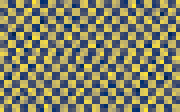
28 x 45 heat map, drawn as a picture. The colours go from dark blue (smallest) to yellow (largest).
Seam: none. Average level on the scale: 50%. Odd rows or columns: none. Slope: none. Histogram: two levels. Grain: checkered. Symmetry: a half turn.
